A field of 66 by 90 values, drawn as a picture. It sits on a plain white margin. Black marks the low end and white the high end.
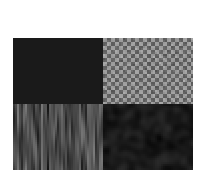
The table splits into 2 rows of 2 panels. Panel 1,1: very low, flat. Panel 1,2: middling, checkered, strong in contrast. Panel 2,1: low, streaked downward. Panel 2,2: very low, blotchy, faint in contrast.
